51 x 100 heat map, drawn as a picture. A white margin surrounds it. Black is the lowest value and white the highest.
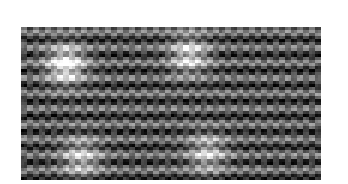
Stripes running across repeat 10 times from top to bottom. There are four bumps. Overall the values sit about 40% of the way up the scale. There is no overall slope.
